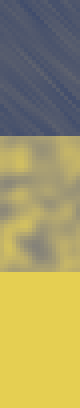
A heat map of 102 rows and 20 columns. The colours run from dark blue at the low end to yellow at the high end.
It is made of 3 by 1 panels. Panel 1,1: low, slanting down to the right, faint in contrast. Panel 2,1: high, blotchy. Panel 3,1: very high, flat.
